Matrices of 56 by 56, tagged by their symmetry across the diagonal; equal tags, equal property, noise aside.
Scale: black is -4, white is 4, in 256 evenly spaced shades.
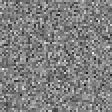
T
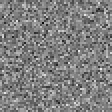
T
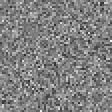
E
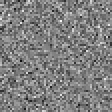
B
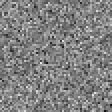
E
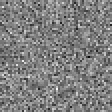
B
